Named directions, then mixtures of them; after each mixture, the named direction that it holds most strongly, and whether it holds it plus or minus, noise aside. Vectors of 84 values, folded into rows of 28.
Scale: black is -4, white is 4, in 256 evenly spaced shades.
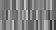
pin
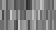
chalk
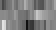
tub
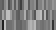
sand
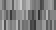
chalk, minus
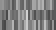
pin, plus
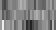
tub, plus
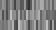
chalk, plus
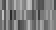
chalk, minus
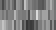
tub, plus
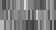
pin, plus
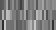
sand, plus
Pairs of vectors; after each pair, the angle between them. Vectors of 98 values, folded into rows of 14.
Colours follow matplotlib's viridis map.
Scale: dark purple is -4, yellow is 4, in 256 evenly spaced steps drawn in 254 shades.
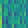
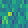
partly opposed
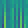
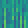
nearly parallel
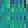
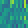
nearly opposite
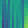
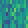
partly aligned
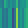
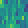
partly opposed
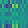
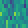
orthogonal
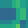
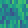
partly aligned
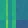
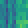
nearly opposite
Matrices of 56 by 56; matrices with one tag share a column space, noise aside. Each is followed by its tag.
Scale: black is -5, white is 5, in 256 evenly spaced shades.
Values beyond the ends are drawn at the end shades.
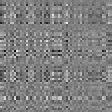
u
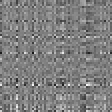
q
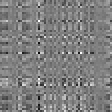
q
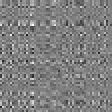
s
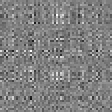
u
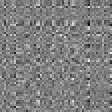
s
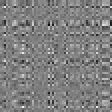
s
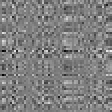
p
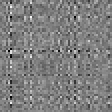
p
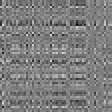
s
